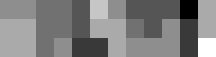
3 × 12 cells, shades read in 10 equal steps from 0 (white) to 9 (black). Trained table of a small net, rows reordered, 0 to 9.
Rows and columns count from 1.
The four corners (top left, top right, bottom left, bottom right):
4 3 3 0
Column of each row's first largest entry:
11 11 5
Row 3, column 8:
4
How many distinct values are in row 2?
5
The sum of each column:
10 10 15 14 19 12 10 15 16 14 23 6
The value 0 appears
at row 3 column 12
